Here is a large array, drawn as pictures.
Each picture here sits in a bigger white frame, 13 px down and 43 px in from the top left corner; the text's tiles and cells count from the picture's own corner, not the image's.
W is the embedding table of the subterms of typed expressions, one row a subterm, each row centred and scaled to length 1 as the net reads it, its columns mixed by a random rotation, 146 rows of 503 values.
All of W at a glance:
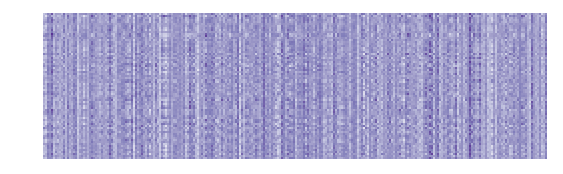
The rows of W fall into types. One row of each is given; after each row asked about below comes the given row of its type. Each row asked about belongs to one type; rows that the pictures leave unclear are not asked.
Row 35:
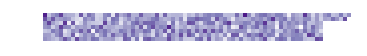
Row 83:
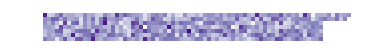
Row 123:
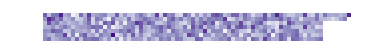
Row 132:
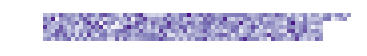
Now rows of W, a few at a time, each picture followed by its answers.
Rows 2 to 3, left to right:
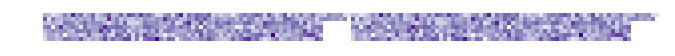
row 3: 35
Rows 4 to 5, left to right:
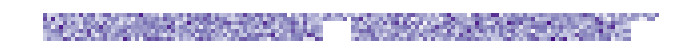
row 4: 35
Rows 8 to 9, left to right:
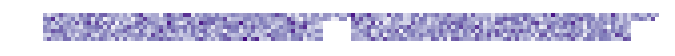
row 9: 35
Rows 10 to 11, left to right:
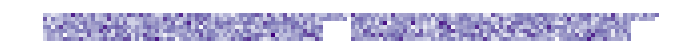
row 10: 35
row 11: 83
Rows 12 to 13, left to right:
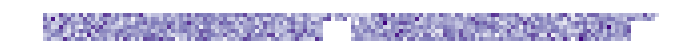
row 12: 132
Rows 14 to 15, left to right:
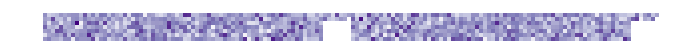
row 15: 132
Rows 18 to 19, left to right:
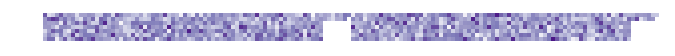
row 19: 132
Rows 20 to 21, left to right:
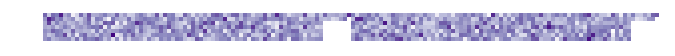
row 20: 123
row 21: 123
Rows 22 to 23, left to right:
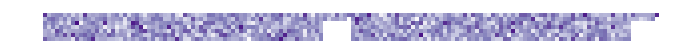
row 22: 83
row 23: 123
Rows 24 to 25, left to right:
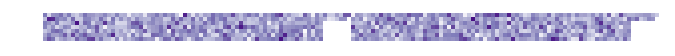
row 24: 123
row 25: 132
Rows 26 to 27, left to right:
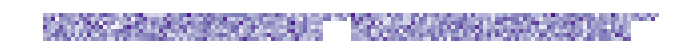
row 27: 35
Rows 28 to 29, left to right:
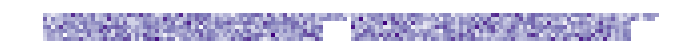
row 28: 35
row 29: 132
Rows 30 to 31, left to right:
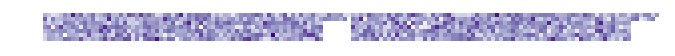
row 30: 35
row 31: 132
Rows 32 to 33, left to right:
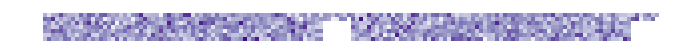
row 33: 132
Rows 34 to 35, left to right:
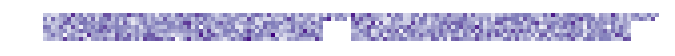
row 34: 132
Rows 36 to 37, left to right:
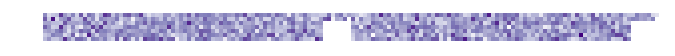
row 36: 132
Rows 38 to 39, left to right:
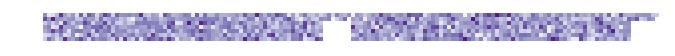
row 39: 132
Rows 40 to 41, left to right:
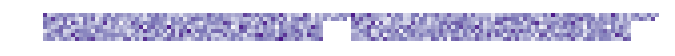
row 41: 35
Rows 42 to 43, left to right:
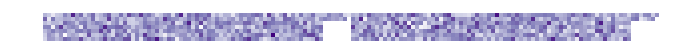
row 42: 35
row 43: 132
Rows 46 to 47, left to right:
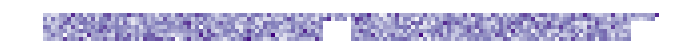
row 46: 132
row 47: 123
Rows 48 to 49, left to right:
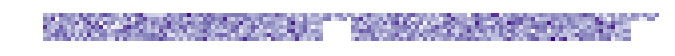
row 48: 132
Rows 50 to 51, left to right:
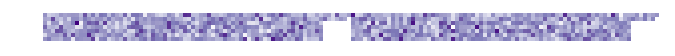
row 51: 83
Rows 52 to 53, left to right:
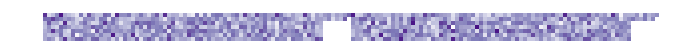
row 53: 83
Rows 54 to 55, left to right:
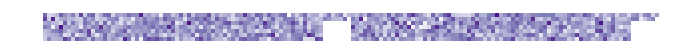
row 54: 35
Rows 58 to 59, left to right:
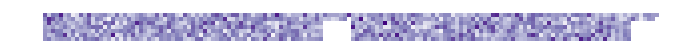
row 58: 123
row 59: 132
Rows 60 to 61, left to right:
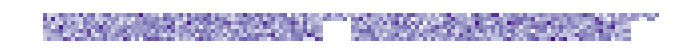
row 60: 35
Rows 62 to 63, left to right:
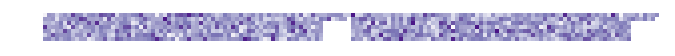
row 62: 132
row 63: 83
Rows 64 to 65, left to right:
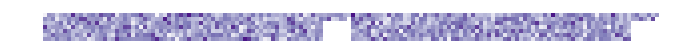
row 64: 132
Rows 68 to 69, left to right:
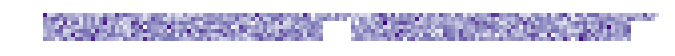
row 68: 83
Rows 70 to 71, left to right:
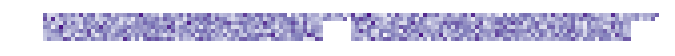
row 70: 35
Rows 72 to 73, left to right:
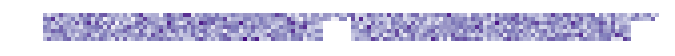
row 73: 35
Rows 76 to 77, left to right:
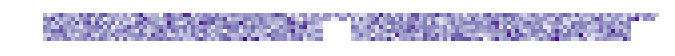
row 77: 132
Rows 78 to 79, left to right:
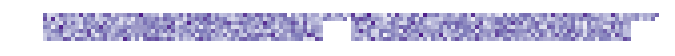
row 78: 35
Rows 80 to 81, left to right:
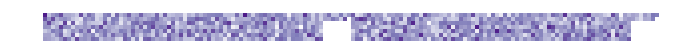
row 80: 35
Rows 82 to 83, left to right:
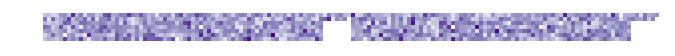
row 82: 132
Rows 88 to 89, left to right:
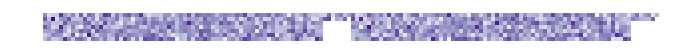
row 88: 132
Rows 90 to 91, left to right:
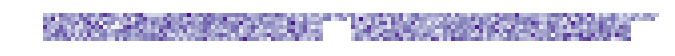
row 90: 132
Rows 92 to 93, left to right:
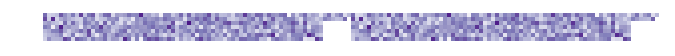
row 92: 35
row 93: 35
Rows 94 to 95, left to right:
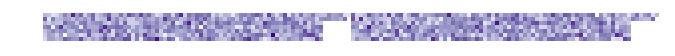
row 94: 35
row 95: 35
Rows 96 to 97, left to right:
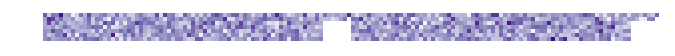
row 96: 123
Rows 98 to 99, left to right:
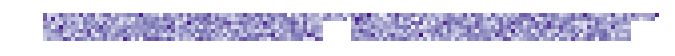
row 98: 35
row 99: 123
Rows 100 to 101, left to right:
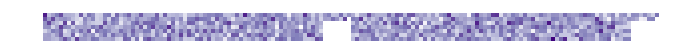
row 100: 35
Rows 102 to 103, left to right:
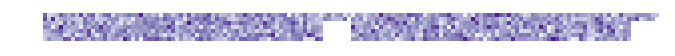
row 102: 35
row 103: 132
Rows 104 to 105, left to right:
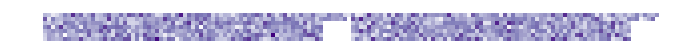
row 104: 35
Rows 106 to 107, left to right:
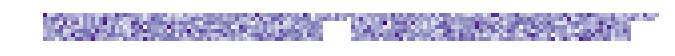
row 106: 83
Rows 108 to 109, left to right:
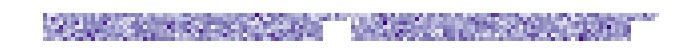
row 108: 83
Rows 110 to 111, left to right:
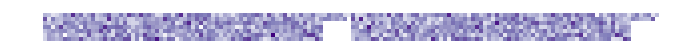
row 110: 35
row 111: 35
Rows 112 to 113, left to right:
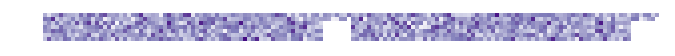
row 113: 132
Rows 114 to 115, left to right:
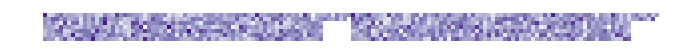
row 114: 83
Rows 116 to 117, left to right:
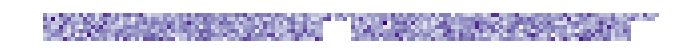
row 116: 132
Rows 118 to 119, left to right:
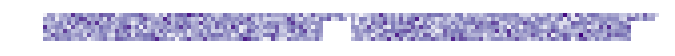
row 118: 132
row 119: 83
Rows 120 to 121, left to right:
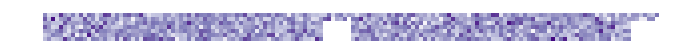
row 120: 132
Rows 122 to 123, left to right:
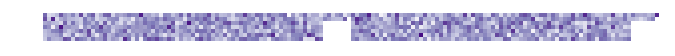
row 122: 35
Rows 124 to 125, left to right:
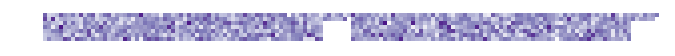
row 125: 83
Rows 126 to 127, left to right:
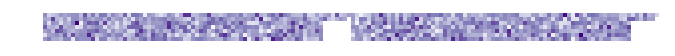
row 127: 83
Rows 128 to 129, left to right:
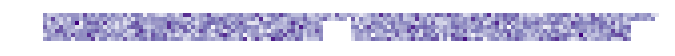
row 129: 35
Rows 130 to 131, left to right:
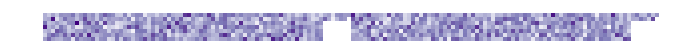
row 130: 132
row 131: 35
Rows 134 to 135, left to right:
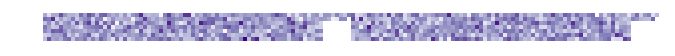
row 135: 35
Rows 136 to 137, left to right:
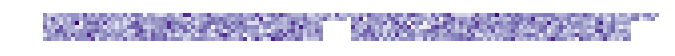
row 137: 132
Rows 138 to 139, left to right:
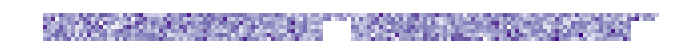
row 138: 132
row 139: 132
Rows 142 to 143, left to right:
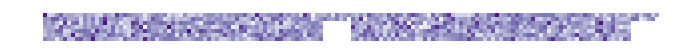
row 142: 83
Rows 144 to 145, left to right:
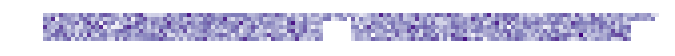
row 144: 132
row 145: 35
